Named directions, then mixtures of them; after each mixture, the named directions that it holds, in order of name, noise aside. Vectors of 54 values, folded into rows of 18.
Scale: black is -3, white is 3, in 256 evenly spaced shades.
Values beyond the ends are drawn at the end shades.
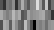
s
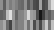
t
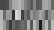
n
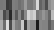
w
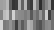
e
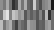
e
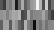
s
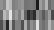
w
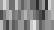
s, t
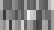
t, w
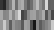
n, s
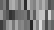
e, t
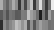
e, n, t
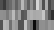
s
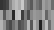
n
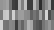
e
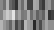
e, s, t
